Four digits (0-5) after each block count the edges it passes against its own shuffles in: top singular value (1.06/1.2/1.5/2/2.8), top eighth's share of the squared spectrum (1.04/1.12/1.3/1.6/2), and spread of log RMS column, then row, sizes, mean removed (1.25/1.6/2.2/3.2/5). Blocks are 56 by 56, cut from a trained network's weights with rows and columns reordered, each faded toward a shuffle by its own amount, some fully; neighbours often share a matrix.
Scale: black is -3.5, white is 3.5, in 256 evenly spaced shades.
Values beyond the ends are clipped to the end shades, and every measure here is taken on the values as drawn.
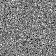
0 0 0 0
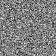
2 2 0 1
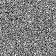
0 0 0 0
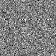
3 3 1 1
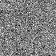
0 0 0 0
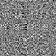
3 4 1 3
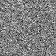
2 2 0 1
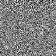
2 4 2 2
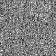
2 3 1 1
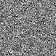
2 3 0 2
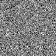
2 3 0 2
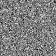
0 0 0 0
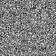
3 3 1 1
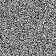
1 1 0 0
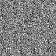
2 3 0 1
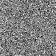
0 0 0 0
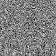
2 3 1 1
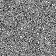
0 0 0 0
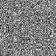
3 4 2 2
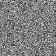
2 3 2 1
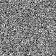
1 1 0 1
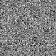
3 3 0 2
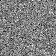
0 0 0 0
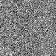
2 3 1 1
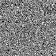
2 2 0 1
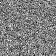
0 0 0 0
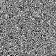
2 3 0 0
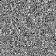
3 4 2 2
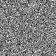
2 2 0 1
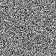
1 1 0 0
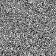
2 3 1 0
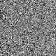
2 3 1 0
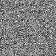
3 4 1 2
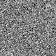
0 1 0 0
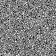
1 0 0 0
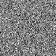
2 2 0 1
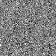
2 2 1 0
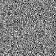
3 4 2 1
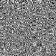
3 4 0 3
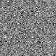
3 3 1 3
